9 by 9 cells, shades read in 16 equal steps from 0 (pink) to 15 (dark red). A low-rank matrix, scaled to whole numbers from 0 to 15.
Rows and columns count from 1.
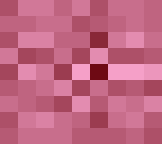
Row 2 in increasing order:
5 5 5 6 6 6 6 7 8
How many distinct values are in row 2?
4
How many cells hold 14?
0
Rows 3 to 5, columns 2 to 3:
3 3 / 9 8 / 2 4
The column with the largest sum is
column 6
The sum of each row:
50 54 49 60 41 59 48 52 57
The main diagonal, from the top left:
8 6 3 5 0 5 4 4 8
